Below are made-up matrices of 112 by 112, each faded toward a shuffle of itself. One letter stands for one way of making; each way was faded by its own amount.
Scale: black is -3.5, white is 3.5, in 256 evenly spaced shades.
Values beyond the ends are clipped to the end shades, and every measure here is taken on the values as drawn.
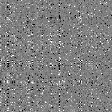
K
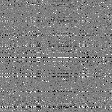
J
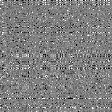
J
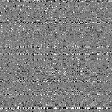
J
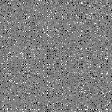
K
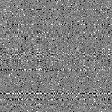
J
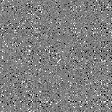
K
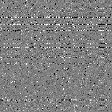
J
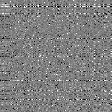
J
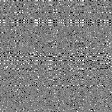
J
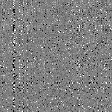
K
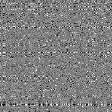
J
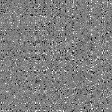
K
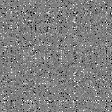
K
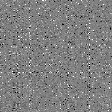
K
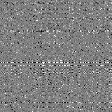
J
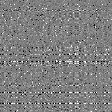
J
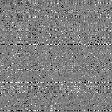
J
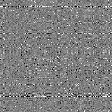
J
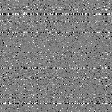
J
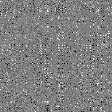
K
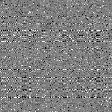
J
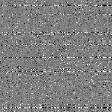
J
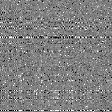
J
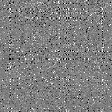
K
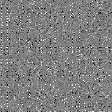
K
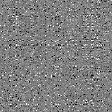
K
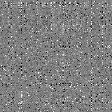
K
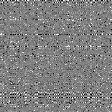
J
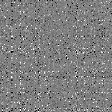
K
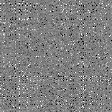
K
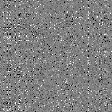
K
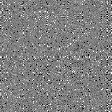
K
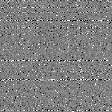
J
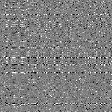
J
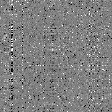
K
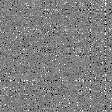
K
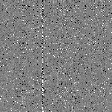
K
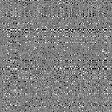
J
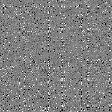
K
